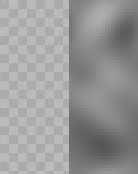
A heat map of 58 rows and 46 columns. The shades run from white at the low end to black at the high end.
The table splits into one row of 2 panels. Panel 1,1: low, checkered, faint in contrast. Panel 1,2: middling, smooth.
